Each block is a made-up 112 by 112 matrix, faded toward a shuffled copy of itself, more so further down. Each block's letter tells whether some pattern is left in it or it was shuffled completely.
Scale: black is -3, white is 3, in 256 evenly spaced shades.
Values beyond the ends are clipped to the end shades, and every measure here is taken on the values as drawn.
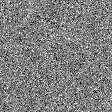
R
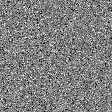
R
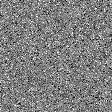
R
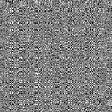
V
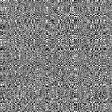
V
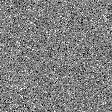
R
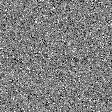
R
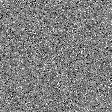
R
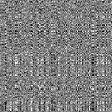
V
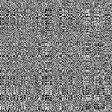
V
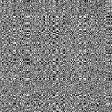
V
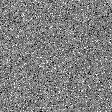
R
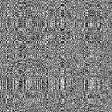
V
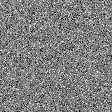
R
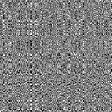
V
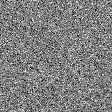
R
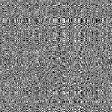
V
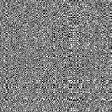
V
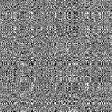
V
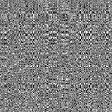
V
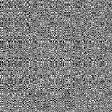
V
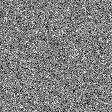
R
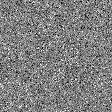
R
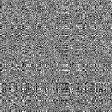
V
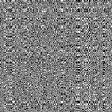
V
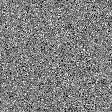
R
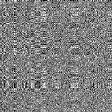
V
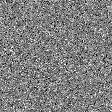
R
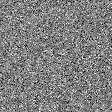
R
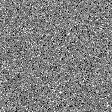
R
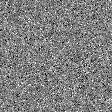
R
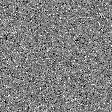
R
